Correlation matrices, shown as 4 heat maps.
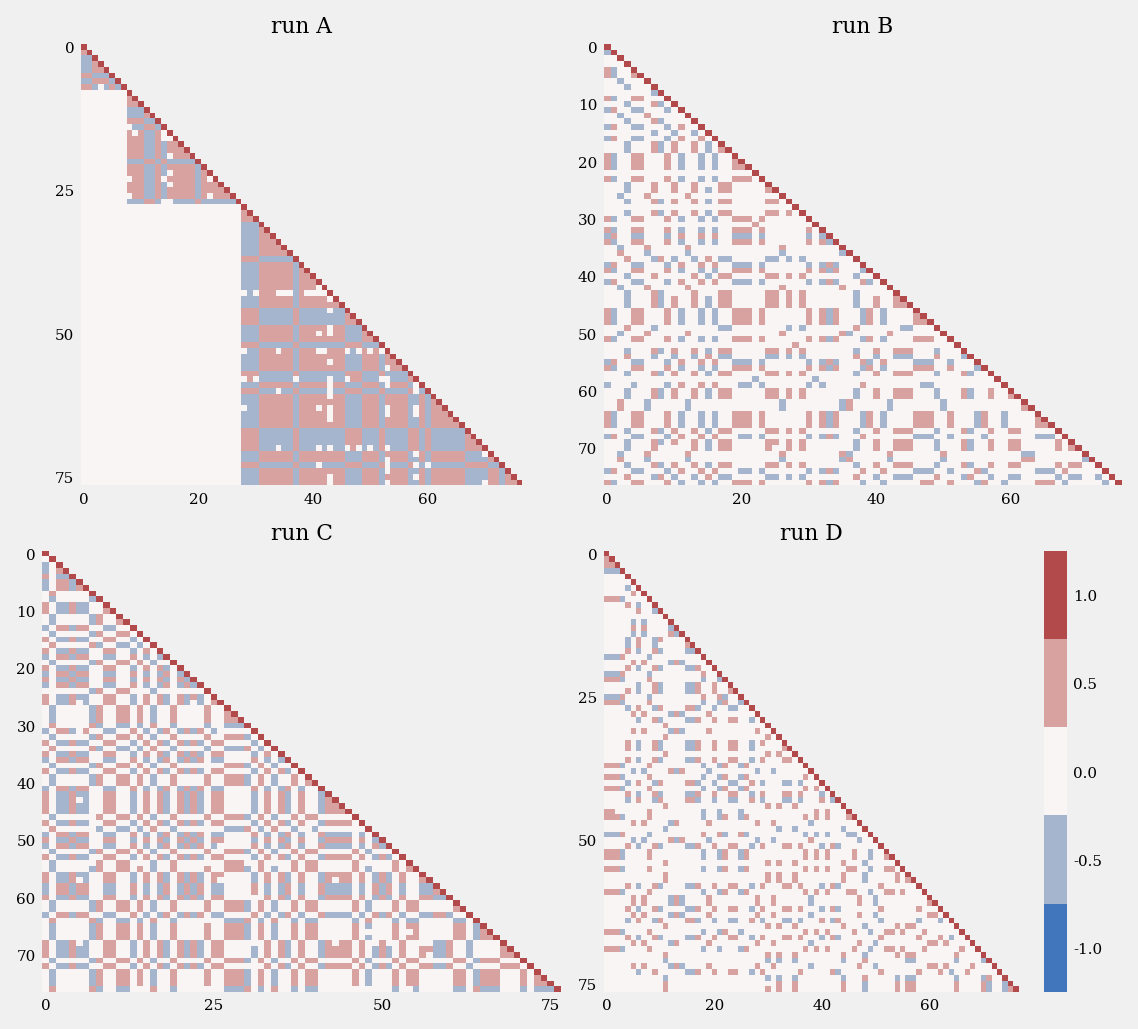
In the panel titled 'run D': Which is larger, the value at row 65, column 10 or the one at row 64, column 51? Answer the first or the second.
the first
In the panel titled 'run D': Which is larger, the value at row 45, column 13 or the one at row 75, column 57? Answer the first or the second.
the second
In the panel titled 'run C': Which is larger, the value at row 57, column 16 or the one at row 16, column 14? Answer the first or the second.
the first
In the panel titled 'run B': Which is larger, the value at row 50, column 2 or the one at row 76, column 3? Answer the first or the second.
the second
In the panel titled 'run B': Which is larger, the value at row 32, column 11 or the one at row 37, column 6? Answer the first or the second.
the second
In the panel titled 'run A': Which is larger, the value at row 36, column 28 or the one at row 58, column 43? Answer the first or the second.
the second
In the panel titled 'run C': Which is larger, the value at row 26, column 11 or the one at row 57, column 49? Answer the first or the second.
the first
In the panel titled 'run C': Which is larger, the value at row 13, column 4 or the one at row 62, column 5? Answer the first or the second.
the second
